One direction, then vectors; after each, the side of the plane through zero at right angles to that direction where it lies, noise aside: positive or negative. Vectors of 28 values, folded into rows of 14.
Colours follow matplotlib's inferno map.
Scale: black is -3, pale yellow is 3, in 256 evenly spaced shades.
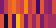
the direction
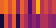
negative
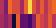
positive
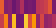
negative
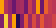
negative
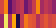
negative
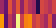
positive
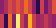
positive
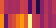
positive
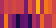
negative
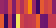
positive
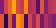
positive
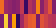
negative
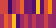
negative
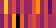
negative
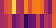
positive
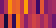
positive
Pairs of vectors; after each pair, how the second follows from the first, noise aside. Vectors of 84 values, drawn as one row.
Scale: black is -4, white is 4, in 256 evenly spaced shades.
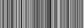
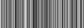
reversed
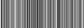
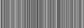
shrunk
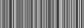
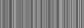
shrunk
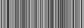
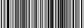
scaled up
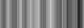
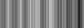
copied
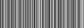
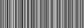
wrapped around
